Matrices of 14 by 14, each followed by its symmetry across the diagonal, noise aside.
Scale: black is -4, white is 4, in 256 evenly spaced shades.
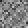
symmetric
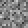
symmetric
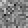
symmetric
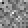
symmetric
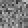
neither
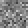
neither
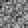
symmetric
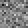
neither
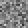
neither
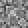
symmetric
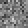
neither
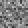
neither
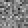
neither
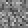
neither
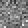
neither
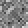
symmetric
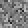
symmetric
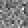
neither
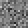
symmetric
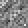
symmetric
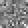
symmetric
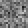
neither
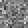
neither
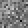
symmetric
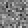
neither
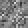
symmetric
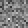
neither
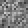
symmetric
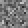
symmetric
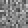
neither
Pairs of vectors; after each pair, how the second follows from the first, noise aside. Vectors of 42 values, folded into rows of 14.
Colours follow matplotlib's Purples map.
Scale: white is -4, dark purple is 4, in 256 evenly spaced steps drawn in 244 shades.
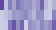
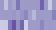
partly zeroed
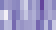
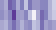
wrapped around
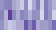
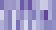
reversed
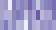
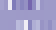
partly zeroed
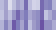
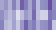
wrapped around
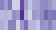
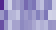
wrapped around
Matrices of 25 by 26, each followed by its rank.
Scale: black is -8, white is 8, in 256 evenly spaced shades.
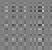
one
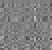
three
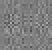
three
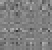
three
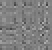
three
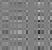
one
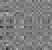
three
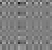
one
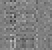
three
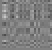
two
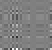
one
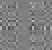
two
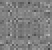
three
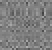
three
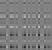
one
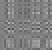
two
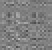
three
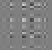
one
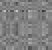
two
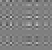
one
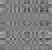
two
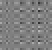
one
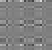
one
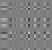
one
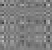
two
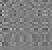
three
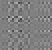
two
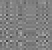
two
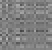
two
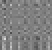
two
